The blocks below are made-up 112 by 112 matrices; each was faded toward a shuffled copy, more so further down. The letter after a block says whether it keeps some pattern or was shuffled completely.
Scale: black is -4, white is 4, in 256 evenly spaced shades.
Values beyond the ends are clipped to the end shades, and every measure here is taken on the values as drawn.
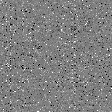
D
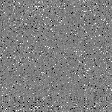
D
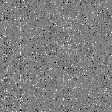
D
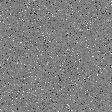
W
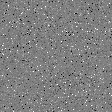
W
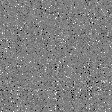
D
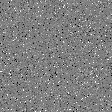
W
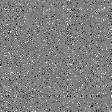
D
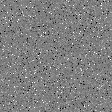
W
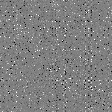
D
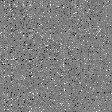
D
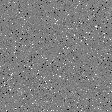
W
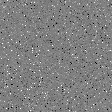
W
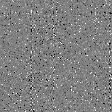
D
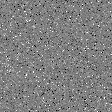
W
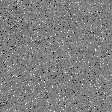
W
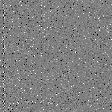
D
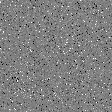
W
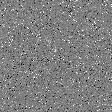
W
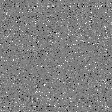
D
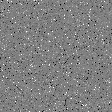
W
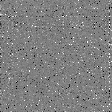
D
